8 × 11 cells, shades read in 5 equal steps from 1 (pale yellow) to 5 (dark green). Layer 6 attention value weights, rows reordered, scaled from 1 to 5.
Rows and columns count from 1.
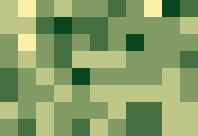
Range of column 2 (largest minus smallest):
3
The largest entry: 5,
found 4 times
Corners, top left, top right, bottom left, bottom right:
2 4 3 2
